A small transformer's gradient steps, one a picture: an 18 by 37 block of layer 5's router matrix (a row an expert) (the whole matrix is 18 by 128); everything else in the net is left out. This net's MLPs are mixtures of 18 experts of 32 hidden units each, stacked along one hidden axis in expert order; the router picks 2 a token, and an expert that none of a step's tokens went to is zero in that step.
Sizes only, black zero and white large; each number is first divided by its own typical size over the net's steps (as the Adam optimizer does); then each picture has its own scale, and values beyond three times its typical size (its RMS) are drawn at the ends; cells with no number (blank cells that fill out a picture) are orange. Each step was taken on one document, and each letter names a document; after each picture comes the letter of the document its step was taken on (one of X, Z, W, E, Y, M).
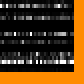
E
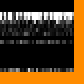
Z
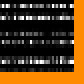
E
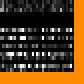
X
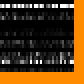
E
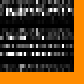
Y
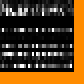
X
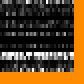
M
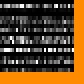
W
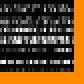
W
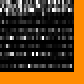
Y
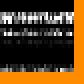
Z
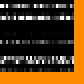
E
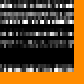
Z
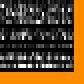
Y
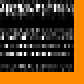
X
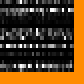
Y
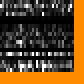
Y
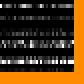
E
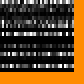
M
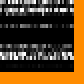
M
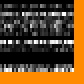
Z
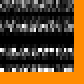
M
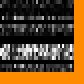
M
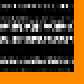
W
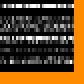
W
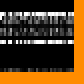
Z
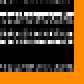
Z
